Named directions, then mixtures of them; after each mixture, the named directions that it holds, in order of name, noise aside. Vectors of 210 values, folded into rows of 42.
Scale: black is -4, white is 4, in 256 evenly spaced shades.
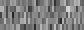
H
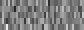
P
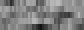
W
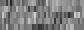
P, W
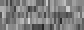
H, P, W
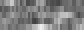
W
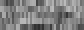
H, W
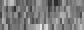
H, P, W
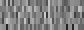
P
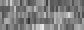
P, W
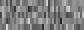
H, P, W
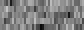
H, P, W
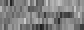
W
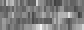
W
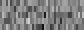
P, W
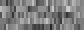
H, P, W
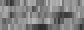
W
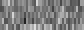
H, P, W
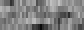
W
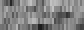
W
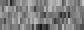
H, W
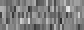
H, P, W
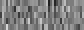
H, P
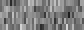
H, P, W
